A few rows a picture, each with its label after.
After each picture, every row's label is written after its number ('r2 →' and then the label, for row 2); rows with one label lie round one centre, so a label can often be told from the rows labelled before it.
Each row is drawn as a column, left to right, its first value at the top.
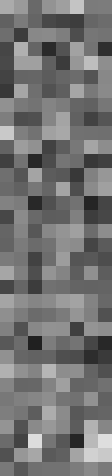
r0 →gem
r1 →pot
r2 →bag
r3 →gem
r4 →gem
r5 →pot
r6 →bag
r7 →bag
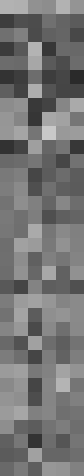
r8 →gem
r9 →gem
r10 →pot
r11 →gem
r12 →gem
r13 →gem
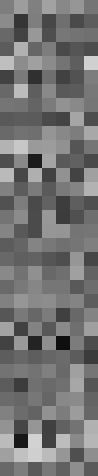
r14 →bag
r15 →pot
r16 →bag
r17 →pot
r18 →bag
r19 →gem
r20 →bag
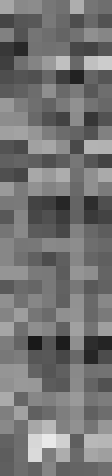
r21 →gem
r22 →gem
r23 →bag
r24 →bag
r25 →bag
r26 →gem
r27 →bag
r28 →bag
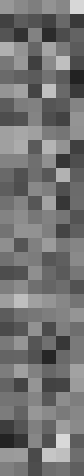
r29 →pot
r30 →pot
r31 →gem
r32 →pot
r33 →bag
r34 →gem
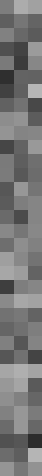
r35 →gem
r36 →gem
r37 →pot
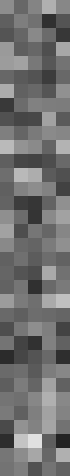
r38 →pot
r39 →bag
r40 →bag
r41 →gem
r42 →pot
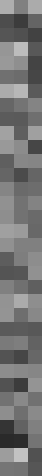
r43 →pot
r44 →pot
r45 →gem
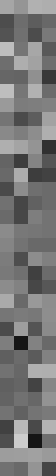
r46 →pot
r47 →bag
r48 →pot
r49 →gem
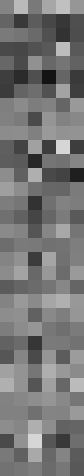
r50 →gem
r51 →gem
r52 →bag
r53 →gem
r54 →pot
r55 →gem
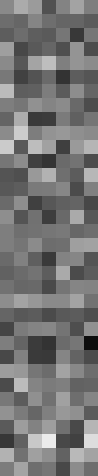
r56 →pot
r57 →gem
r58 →bag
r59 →bag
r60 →gem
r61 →pot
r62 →bag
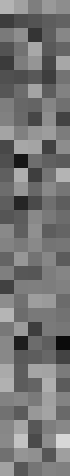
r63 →gem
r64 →bag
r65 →pot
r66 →gem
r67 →bag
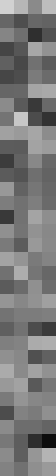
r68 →gem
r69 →gem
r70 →pot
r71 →pot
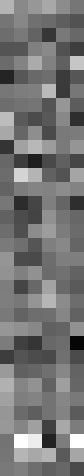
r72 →gem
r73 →bag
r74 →bag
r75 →pot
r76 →gem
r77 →bag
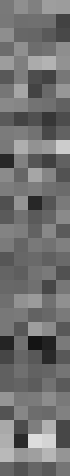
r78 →bag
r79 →pot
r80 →bag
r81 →bag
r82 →pot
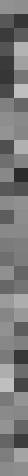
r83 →gem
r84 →pot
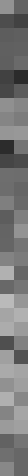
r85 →gem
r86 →gem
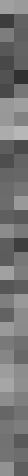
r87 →gem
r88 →gem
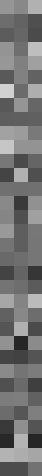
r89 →pot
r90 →bag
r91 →pot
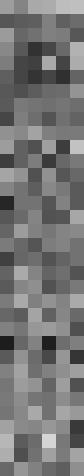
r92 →bag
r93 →gem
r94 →gem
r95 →bag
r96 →gem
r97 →pot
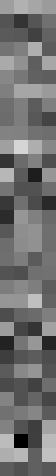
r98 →bag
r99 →pot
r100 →pot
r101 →bag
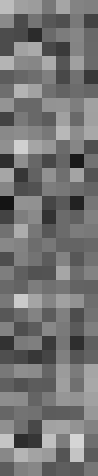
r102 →bag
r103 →pot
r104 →pot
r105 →bag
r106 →gem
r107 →bag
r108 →gem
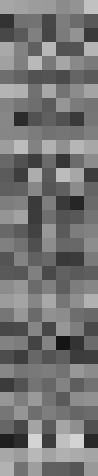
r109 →pot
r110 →pot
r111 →bag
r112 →pot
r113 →bag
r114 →bag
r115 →pot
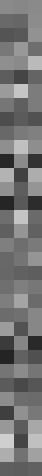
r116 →bag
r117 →pot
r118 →bag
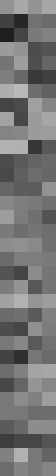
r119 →pot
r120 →pot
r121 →gem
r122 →gem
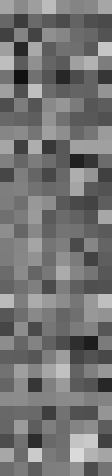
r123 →pot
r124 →gem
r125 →pot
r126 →gem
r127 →gem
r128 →bag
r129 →bag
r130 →pot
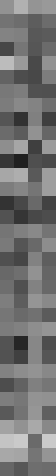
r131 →bag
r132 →bag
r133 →gem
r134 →bag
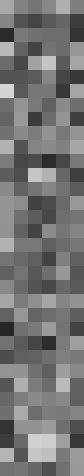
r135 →pot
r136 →gem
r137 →bag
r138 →bag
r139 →gem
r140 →pot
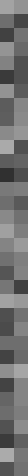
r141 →pot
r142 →gem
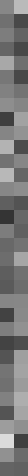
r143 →bag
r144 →gem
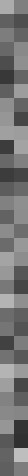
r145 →gem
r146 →pot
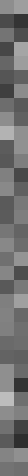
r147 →gem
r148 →pot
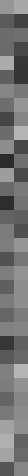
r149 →bag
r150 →gem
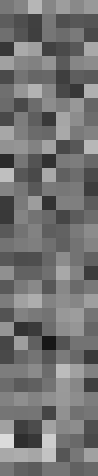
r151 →bag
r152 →pot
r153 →pot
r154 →bag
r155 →gem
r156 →gem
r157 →pot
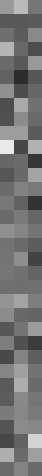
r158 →pot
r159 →gem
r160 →bag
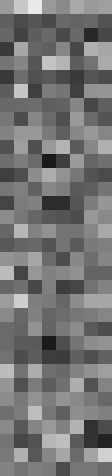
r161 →gem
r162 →pot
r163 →gem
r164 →bag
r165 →bag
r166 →gem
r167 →pot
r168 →pot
